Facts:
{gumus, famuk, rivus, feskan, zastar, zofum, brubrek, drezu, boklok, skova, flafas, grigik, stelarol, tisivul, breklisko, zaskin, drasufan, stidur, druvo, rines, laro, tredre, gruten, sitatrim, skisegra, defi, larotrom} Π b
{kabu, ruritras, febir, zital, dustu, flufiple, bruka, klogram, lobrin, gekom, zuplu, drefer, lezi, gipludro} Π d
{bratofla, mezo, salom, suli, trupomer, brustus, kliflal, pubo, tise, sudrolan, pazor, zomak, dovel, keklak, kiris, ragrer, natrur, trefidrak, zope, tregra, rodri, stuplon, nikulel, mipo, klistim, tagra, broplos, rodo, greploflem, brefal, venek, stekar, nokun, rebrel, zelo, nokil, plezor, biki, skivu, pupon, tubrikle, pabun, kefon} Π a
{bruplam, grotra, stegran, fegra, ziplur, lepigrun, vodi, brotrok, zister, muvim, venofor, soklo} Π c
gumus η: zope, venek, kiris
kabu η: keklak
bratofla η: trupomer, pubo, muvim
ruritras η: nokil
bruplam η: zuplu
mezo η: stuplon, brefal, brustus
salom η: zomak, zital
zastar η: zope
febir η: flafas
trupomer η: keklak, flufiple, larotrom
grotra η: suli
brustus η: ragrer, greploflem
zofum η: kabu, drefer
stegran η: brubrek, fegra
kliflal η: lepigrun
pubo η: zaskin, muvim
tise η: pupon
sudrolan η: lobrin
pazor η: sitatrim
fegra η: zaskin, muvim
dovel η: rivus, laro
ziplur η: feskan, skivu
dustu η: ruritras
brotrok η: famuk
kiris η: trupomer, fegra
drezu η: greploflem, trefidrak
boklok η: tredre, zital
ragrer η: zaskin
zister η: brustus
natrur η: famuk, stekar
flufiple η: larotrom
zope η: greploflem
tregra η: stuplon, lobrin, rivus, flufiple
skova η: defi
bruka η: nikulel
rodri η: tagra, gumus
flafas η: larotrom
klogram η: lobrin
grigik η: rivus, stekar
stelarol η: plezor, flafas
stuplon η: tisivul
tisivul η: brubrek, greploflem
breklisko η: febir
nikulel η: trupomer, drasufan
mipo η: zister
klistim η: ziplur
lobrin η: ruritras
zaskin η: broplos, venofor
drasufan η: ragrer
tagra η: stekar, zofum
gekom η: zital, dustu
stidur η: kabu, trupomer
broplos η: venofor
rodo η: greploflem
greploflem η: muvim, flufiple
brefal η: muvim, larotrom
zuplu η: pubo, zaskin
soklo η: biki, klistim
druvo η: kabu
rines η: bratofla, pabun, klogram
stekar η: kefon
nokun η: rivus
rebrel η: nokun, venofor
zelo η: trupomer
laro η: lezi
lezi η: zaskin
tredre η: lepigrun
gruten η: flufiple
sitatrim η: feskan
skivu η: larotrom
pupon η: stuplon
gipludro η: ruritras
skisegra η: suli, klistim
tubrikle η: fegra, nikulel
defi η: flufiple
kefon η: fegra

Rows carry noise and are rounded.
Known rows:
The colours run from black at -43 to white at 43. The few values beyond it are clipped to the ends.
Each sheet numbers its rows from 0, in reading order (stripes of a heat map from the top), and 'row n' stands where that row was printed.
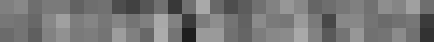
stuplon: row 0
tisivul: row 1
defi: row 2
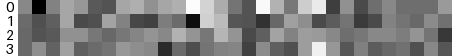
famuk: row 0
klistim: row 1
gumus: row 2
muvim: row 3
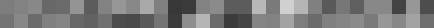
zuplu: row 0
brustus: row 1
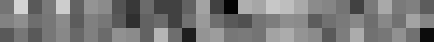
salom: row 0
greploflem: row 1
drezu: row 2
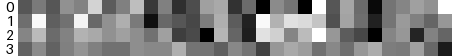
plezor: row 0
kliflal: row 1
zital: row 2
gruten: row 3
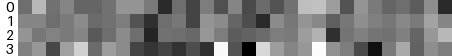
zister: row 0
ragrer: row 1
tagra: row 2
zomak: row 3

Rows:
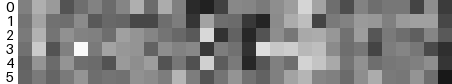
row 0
bruka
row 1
tise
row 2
vodi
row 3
boklok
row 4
fegra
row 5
zastar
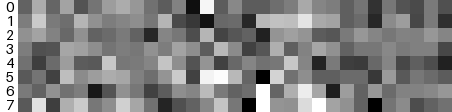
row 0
ziplur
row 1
gekom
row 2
zelo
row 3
brubrek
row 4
skisegra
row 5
feskan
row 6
natrur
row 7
lepigrun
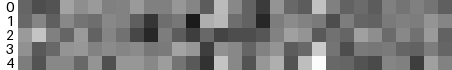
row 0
larotrom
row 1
skivu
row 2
sudrolan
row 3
rivus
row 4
drefer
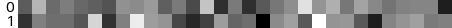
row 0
stegran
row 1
febir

